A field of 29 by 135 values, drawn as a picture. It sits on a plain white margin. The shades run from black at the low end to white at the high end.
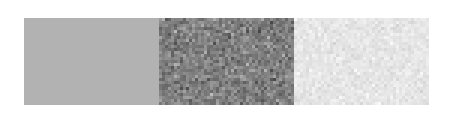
The table splits into one row of 3 panels. Panel 1,1: high, flat. Panel 1,2: middling, fine-grained. Panel 1,3: very high, fine-grained, faint in contrast.
